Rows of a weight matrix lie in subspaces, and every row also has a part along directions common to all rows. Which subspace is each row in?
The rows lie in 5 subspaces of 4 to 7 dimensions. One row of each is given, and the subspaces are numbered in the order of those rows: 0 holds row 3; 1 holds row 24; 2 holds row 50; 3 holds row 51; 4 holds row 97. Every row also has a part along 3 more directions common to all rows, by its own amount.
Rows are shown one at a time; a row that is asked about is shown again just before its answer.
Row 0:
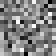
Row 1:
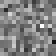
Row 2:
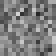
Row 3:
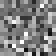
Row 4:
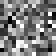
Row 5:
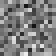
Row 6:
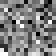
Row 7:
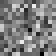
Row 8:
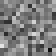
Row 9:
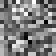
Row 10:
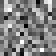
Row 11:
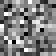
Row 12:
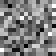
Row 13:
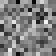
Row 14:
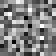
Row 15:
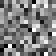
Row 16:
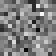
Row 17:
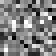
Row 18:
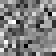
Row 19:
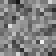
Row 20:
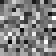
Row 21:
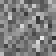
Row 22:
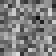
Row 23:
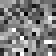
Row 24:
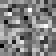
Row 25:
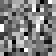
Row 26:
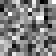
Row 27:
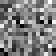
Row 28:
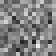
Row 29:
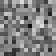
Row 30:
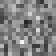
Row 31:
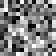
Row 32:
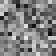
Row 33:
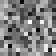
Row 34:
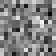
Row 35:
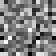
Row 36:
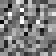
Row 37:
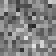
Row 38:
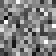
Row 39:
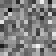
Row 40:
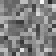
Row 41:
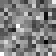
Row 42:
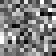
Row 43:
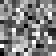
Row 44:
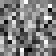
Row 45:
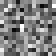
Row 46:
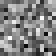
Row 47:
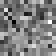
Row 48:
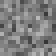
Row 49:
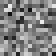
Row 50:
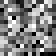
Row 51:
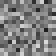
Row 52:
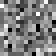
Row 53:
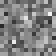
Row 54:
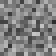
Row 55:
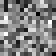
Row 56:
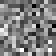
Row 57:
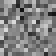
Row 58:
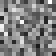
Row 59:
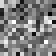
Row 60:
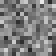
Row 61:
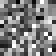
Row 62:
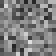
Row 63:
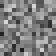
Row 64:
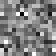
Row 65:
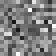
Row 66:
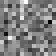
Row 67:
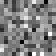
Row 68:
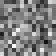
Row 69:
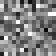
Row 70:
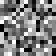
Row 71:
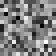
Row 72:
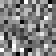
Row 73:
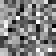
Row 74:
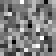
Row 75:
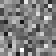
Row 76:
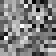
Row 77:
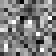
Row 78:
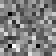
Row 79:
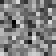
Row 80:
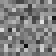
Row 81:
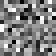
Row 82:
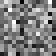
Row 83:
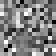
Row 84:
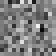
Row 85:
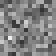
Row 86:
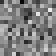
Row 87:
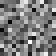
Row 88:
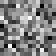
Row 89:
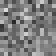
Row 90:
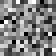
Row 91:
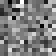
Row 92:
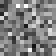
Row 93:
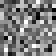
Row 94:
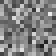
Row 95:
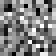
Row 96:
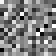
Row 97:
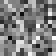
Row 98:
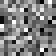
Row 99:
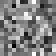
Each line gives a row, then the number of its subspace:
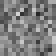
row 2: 4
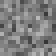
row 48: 0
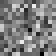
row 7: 0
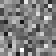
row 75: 2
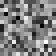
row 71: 1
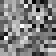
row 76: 3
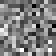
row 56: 4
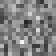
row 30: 3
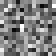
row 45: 1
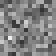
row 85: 3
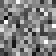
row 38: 0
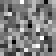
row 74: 1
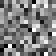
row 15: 0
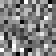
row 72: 2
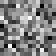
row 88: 0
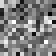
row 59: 4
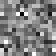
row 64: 4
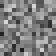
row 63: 1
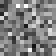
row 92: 2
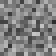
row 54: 4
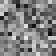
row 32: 2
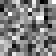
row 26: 0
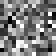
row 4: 4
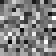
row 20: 3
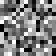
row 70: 0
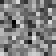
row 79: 3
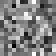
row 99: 0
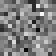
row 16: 1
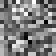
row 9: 2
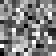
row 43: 4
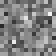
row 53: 1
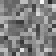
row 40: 4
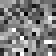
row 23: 4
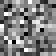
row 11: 1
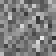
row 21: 1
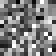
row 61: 0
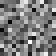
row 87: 4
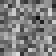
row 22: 1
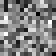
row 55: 2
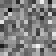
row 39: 0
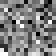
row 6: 3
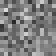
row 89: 1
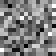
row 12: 4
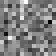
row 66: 2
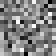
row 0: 2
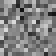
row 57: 1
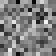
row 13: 0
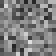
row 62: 2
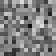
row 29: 1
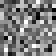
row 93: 3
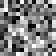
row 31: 2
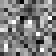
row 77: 3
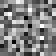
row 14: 1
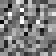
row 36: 1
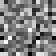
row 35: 4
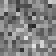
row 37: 2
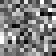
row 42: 3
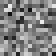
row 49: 1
